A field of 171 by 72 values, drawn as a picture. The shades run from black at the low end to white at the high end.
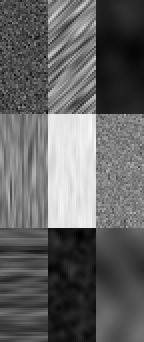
The table splits into 3 rows of 3 panels. Panel 1,1: low, fine-grained. Panel 1,2: middling, slanting up to the right, strong in contrast. Panel 1,3: very low, smooth, faint in contrast. Panel 2,1: middling, streaked downward. Panel 2,2: very high, streaked downward, faint in contrast. Panel 2,3: middling, fine-grained. Panel 3,1: low, streaked across. Panel 3,2: very low, blotchy, faint in contrast. Panel 3,3: low, smooth.
